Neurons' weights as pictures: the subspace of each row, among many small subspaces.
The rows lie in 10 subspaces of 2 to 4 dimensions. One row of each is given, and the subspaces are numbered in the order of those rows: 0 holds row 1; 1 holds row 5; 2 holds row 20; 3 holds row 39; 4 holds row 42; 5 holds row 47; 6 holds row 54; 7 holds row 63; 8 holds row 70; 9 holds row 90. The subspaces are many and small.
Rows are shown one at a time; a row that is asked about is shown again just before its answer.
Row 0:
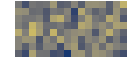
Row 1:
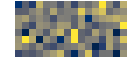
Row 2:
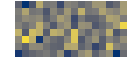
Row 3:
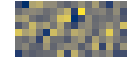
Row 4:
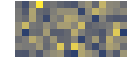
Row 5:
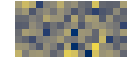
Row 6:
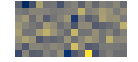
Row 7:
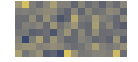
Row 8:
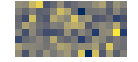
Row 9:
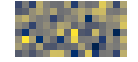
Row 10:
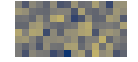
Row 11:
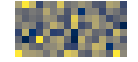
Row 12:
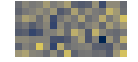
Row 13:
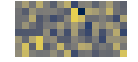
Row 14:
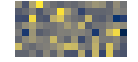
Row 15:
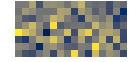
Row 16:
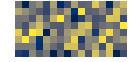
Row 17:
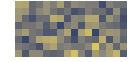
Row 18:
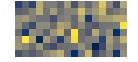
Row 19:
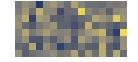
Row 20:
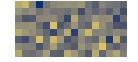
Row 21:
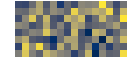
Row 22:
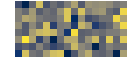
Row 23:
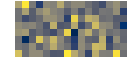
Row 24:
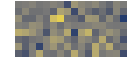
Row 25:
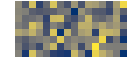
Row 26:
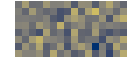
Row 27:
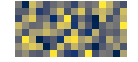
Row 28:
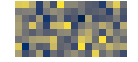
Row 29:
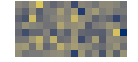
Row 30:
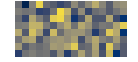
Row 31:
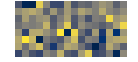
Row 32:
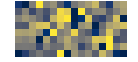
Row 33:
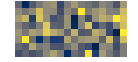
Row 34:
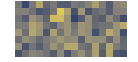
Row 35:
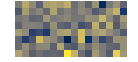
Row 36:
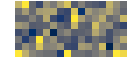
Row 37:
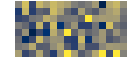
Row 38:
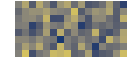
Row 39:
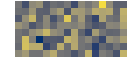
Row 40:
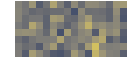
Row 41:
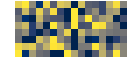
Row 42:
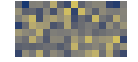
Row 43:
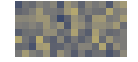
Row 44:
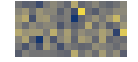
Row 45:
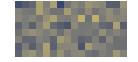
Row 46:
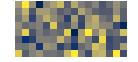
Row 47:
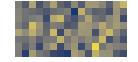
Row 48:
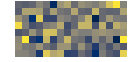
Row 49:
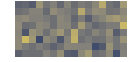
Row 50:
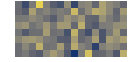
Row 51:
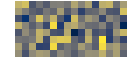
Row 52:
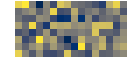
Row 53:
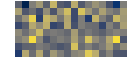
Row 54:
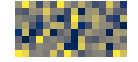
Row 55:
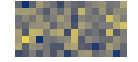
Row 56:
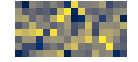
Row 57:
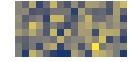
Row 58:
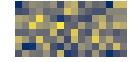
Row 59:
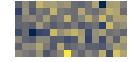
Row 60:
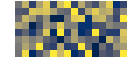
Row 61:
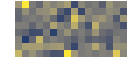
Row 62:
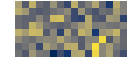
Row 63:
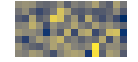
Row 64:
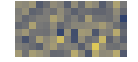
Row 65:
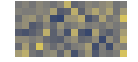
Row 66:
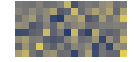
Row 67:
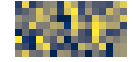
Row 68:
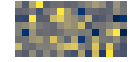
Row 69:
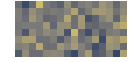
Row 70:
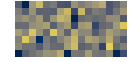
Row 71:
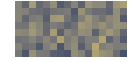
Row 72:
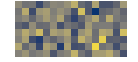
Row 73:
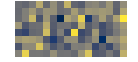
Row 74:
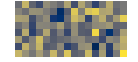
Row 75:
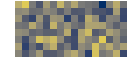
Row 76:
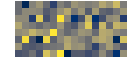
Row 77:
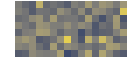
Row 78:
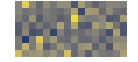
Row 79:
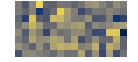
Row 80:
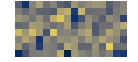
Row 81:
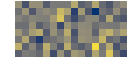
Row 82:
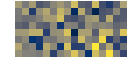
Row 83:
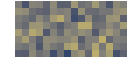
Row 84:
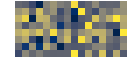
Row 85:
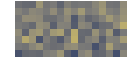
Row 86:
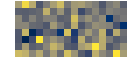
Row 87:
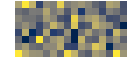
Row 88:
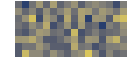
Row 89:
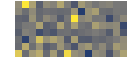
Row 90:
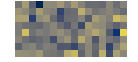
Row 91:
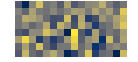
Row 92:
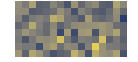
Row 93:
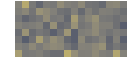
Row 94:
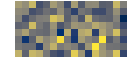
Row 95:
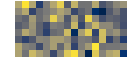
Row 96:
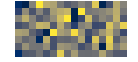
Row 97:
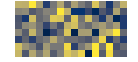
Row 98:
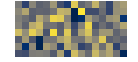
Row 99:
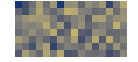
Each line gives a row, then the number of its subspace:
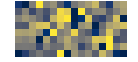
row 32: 2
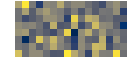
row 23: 8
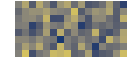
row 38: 5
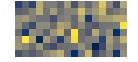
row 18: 0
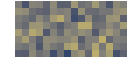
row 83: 0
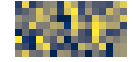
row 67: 3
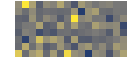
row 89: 1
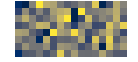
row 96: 2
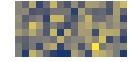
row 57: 5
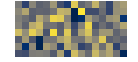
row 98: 7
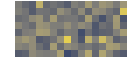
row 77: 2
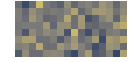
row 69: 7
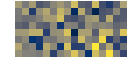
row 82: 1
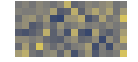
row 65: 8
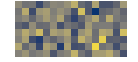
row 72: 1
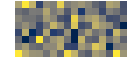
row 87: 6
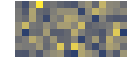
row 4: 1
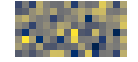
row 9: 0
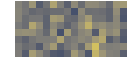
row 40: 5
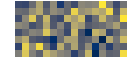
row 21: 3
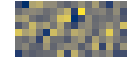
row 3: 2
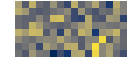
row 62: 0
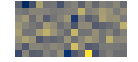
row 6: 1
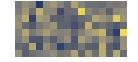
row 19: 7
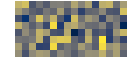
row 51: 2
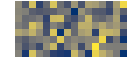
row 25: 5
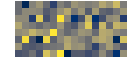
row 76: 4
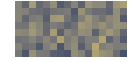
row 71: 5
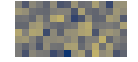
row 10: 0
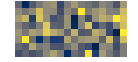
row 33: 7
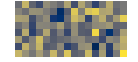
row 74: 9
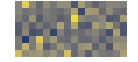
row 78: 9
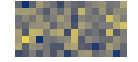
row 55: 5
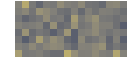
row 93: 8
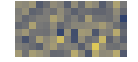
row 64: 6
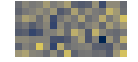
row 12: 2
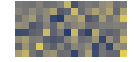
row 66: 8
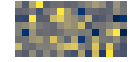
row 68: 9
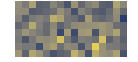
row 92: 6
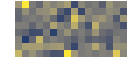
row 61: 4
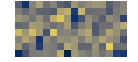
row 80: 8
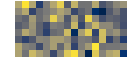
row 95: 9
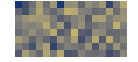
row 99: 3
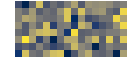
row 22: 4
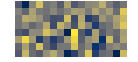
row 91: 8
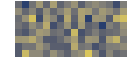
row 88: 4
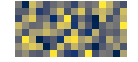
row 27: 3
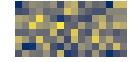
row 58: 3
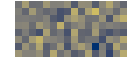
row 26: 1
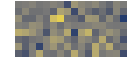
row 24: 8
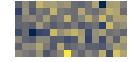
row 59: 2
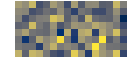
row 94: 6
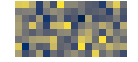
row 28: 3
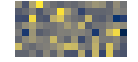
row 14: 9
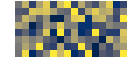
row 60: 6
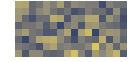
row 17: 3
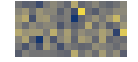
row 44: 9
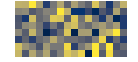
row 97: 1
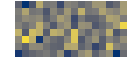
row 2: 6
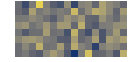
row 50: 9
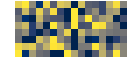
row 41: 4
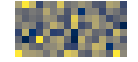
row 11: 6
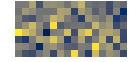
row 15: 2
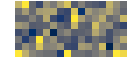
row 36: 8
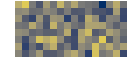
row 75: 3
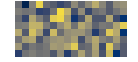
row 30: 7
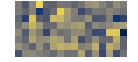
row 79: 7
